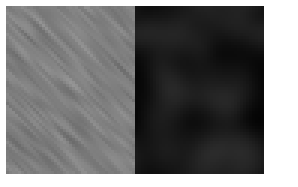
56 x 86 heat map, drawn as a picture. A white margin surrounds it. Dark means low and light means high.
It is made of 1 by 2 panels. Panel 1,1: middling, slanting down to the right, faint in contrast. Panel 1,2: very low, smooth, faint in contrast.
